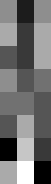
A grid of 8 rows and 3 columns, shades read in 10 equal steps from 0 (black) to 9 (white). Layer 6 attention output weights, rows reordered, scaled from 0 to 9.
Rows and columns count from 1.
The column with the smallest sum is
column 3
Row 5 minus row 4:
-1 1 -1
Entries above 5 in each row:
0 2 1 0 0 1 1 2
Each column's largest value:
6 9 6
